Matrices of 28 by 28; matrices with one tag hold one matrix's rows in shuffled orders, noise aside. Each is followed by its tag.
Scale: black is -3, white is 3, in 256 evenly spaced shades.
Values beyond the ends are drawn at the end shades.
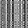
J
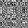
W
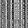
J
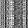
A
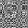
W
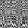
W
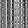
J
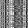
A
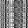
A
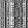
A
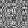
W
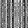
J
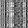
A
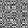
W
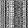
A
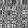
W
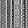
J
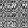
W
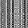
J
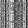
A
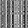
J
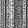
A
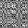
W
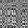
W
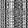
A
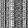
A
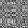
W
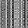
J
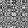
W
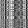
A
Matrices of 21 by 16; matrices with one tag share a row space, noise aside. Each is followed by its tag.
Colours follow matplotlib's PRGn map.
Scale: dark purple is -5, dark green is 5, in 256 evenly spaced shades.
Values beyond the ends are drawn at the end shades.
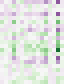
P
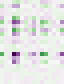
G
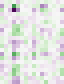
G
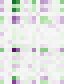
G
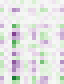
G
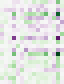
P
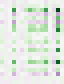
P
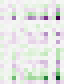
P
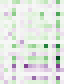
P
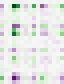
G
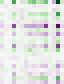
P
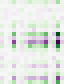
P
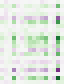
P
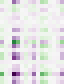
G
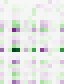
G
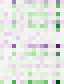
P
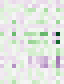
P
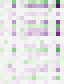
P
